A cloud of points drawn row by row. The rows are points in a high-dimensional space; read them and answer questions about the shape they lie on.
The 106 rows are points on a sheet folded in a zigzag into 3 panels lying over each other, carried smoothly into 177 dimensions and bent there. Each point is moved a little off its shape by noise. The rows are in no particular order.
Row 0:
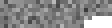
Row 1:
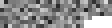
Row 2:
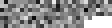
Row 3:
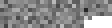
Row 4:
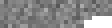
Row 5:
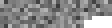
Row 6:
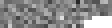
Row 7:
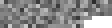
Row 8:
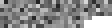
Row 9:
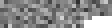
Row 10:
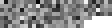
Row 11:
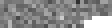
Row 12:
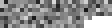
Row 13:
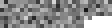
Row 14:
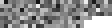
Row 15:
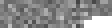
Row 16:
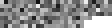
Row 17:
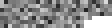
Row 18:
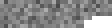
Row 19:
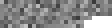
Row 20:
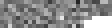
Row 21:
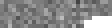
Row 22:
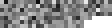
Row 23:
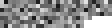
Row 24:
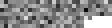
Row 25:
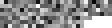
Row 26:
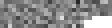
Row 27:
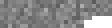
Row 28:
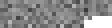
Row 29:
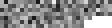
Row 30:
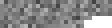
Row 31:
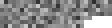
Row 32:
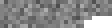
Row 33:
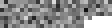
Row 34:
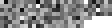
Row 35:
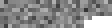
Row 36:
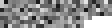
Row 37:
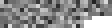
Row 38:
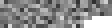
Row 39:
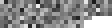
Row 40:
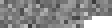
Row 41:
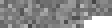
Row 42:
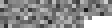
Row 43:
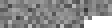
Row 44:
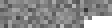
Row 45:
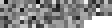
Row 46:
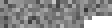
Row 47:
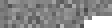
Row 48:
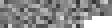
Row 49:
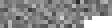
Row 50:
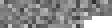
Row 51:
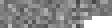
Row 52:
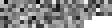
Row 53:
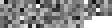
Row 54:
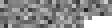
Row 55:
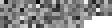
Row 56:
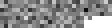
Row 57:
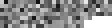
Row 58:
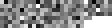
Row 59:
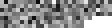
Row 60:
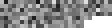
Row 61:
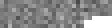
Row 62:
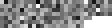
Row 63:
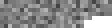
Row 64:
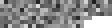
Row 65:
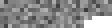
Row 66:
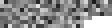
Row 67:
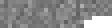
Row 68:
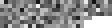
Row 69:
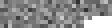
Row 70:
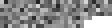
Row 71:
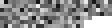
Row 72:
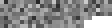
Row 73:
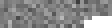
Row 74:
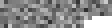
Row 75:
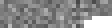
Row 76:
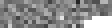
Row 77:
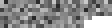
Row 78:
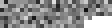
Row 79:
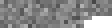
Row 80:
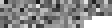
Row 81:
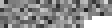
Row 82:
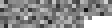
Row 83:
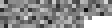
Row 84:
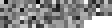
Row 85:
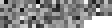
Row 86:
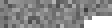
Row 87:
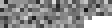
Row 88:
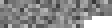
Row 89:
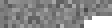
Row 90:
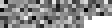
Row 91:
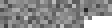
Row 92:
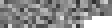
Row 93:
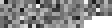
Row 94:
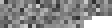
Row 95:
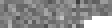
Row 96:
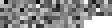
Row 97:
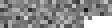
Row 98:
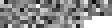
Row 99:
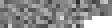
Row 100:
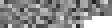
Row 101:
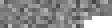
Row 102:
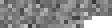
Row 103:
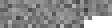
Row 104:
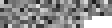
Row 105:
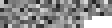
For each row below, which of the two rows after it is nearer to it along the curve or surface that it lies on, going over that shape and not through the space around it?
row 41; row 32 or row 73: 32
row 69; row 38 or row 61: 38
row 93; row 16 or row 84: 84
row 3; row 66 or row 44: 44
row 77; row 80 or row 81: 80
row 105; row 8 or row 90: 90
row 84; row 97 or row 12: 12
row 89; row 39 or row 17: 39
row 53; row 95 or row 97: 95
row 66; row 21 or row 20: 20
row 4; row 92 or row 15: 15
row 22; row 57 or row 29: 29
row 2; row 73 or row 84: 84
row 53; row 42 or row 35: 35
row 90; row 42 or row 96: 42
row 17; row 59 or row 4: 59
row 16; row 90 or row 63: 63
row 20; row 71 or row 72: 71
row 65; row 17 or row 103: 103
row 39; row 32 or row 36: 32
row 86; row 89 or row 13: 89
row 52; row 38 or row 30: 30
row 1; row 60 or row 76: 76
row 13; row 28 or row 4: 28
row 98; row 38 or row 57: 38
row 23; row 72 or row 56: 56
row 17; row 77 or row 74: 74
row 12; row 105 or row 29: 29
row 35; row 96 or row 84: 96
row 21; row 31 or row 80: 31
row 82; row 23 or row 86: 23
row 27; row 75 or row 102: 102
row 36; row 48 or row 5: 48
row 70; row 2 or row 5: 5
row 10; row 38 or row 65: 65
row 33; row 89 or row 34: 34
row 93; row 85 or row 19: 85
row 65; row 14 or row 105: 14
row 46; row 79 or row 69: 79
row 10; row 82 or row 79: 79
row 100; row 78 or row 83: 83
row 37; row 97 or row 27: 97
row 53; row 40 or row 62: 62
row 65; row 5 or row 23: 5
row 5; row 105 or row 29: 29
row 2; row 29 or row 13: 13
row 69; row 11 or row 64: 11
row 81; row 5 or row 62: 5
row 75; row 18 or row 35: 35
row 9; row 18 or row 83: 83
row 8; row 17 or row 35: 35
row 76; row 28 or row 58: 28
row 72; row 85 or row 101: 85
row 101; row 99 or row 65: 65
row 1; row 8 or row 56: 56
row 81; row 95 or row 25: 25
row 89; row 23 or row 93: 93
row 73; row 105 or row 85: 105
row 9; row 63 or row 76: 76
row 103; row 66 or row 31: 31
